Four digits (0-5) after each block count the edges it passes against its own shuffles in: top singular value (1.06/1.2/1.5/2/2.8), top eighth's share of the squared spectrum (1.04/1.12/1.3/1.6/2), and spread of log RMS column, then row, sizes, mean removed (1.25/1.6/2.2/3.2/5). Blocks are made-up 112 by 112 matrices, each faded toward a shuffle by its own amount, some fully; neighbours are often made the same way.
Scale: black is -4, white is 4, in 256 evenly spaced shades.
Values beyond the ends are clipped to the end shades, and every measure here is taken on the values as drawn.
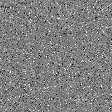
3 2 0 0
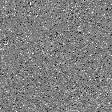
1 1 0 0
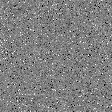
1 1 0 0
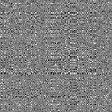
5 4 3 3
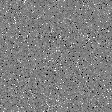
2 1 0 0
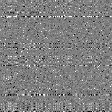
5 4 2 3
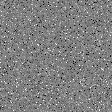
1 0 0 0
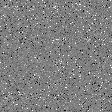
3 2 0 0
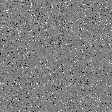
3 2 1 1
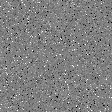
0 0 0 0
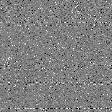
4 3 1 2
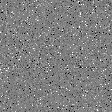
2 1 0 0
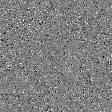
3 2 0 1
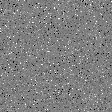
0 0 0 0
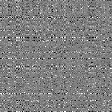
5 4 3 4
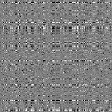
5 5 3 4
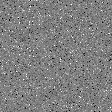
0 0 0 0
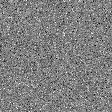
0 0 0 0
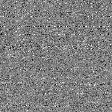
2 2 0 3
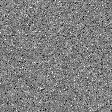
0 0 0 0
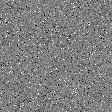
0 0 0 0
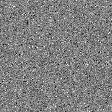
3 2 0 1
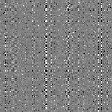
5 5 4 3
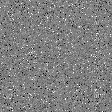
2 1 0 0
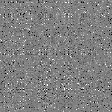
4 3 2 2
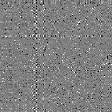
5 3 2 2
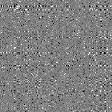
5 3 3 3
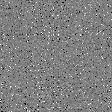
3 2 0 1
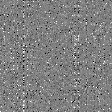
4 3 2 1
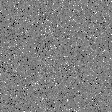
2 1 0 0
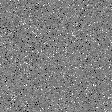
1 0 0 0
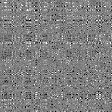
5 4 3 3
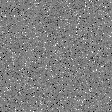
0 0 0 0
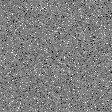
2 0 0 0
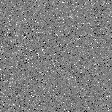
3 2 0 0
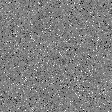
0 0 0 0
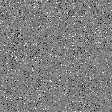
3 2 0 1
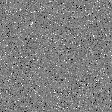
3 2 0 0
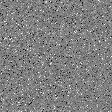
2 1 0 0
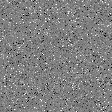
2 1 0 0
